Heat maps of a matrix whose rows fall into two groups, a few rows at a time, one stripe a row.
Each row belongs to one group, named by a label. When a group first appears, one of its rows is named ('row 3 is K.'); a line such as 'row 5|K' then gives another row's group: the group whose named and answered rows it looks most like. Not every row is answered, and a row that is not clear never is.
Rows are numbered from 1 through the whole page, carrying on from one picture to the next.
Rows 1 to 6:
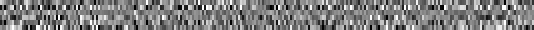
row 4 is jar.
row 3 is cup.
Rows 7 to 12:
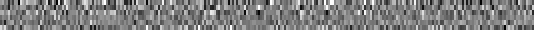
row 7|jar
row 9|jar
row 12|cup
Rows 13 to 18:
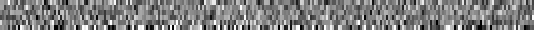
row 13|jar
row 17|jar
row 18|jar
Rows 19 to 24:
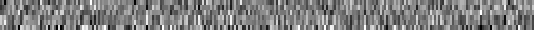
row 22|cup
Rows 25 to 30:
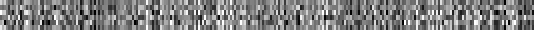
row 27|cup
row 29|cup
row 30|cup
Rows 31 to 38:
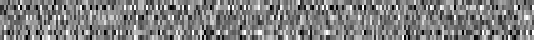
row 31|jar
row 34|jar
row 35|jar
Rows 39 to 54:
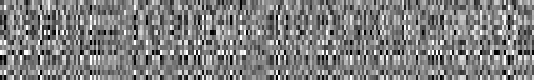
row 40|cup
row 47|cup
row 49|cup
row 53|cup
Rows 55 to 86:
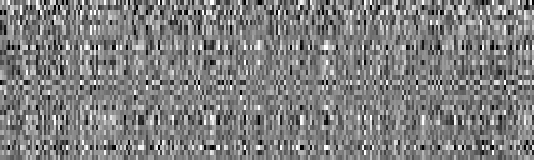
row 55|jar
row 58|jar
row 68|jar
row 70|cup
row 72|cup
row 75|jar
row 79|jar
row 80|jar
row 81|jar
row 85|jar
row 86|jar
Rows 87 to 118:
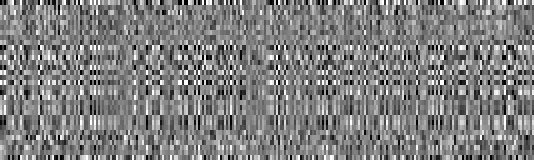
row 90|cup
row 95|cup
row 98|cup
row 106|cup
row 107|cup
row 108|cup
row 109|cup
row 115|jar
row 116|cup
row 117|cup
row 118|jar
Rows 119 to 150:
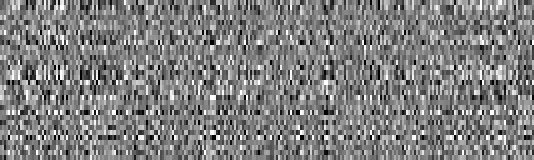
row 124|jar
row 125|cup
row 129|jar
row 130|cup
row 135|jar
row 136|cup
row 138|jar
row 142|jar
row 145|jar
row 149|jar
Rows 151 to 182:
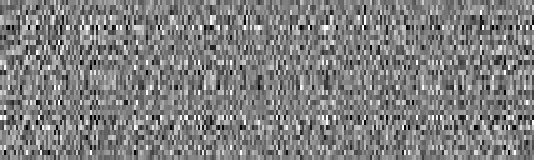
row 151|jar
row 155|jar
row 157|jar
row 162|jar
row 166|jar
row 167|jar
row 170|jar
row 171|jar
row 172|cup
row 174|cup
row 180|cup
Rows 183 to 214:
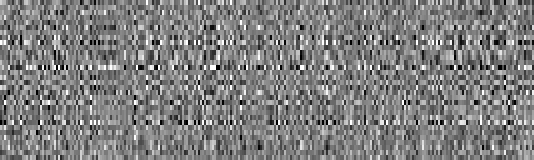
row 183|cup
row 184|jar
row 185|jar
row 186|cup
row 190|jar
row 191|cup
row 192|jar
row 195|jar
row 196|jar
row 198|cup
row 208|cup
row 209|jar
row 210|cup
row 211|jar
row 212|jar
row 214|jar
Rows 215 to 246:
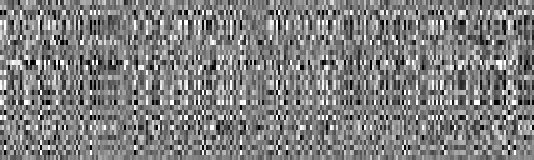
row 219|cup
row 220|cup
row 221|cup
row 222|jar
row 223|jar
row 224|cup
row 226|cup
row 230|jar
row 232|cup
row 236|cup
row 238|cup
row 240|jar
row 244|cup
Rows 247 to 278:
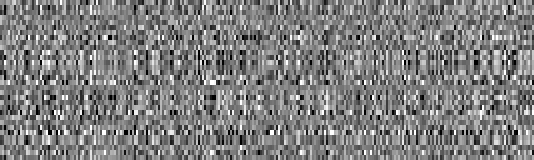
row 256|cup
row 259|cup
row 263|jar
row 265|cup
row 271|cup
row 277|jar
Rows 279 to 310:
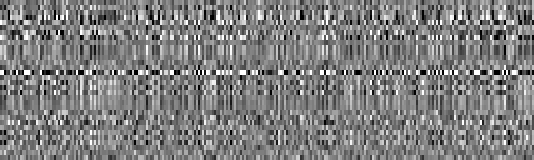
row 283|cup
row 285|jar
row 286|cup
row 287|jar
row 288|cup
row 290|cup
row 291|jar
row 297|jar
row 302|jar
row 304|cup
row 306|jar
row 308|jar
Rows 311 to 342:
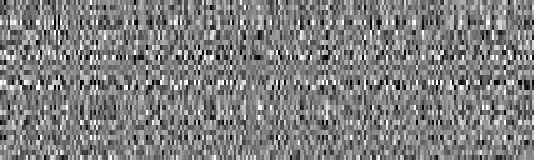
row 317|jar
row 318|jar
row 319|jar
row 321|cup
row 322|jar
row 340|cup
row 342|jar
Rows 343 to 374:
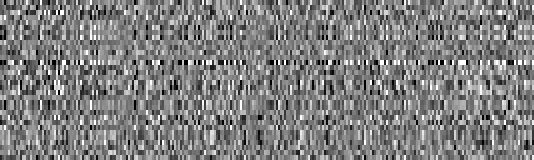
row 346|cup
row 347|jar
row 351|cup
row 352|jar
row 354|jar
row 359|jar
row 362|cup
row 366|jar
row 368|cup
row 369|jar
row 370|jar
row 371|jar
